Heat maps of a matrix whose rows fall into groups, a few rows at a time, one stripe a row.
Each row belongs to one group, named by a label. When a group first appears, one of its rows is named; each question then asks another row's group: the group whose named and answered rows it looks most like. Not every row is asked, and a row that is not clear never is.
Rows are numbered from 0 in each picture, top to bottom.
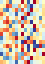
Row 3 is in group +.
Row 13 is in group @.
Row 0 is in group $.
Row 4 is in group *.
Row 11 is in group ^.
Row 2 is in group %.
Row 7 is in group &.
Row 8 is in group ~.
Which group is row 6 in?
$
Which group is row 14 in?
%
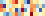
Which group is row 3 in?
%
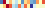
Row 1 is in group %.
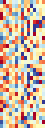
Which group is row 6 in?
^
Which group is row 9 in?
@
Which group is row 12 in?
+
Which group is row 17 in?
&
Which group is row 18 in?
^
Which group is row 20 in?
^
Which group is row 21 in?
+
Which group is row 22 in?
&
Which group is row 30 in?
@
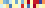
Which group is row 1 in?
$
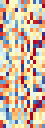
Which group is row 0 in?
*
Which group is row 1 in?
@
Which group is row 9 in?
@
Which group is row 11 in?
^
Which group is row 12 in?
$
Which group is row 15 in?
$
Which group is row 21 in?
&
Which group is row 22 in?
^
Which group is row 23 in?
+
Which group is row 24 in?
@
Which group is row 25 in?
^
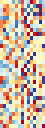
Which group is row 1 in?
^
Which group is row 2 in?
*
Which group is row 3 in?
^
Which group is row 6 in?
+
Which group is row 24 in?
^
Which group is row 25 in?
$
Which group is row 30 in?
~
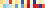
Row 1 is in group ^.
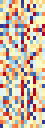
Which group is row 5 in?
%
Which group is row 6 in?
@
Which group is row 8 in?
@
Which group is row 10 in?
~
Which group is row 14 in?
%
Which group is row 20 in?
$
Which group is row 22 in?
$
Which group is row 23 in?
$
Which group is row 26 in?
$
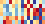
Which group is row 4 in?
^
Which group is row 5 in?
*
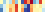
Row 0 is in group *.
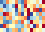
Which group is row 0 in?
@
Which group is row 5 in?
%
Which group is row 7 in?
%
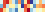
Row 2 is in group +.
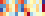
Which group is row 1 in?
@
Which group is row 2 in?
@
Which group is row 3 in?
+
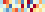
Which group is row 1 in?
$
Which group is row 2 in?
%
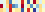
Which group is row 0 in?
$
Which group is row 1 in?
~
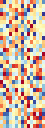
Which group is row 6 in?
%
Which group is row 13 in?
@
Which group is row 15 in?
&
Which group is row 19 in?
^
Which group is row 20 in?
~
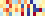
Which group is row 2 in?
^
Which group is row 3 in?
$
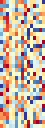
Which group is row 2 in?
+
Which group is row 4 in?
&
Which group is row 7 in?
^
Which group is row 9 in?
$
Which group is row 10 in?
@
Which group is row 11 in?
^
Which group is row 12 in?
*
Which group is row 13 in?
*
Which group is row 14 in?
@
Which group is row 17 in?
@
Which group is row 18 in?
$
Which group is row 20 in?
^
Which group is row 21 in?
@
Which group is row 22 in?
*
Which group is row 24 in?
^
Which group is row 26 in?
@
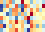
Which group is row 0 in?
~
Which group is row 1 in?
@
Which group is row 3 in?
%
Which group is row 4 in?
+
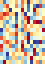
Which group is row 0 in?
%
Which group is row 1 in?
^
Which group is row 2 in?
$
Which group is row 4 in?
+
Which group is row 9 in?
+
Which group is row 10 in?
^
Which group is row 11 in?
~
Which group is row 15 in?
*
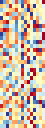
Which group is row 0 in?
@
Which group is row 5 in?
&
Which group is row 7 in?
&
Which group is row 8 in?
@
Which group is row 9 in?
@
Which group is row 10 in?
^
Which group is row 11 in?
~
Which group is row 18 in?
$
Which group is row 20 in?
+
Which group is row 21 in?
~
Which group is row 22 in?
&
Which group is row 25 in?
^
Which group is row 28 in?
%
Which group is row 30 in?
%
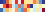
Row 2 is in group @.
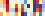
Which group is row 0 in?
&
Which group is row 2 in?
&
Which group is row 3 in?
*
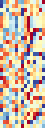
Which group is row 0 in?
@
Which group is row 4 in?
+
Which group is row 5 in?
+
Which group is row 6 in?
+
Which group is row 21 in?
&
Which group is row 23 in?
+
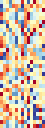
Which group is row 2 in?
@
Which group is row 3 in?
+
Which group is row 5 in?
@
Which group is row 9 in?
+
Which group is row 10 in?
+
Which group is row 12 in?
*
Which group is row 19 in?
+
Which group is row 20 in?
$
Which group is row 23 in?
~
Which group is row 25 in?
+
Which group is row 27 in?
^
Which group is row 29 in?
^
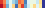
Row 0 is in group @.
